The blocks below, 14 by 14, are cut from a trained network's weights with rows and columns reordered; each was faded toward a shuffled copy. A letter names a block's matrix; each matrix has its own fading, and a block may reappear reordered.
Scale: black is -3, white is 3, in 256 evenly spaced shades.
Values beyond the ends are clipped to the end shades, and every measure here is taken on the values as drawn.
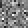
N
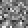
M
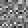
M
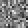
M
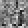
M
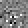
N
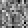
M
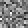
M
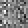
M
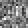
M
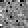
N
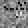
N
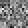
M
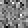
N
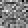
N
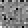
N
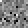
N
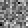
M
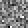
N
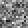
M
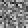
M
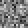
M
